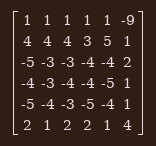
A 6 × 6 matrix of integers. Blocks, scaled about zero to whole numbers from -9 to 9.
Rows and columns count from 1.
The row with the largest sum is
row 2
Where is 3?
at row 2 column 4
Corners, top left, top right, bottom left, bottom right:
1 -9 2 4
